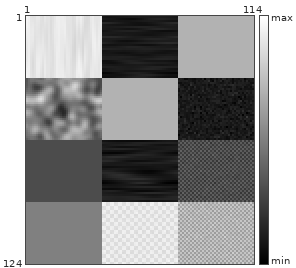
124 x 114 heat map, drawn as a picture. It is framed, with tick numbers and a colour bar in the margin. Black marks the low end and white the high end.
It is made of 4 by 3 panels. Panel 1,1: very high, streaked downward, faint in contrast. Panel 1,2: very low, streaked across, faint in contrast. Panel 1,3: high, flat. Panel 2,1: middling, blotchy, strong in contrast. Panel 2,2: high, flat. Panel 2,3: very low, fine-grained, faint in contrast. Panel 3,1: low, flat. Panel 3,2: very low, streaked across, faint in contrast. Panel 3,3: low, checkered. Panel 4,1: middling, flat. Panel 4,2: very high, checkered, faint in contrast. Panel 4,3: high, checkered.
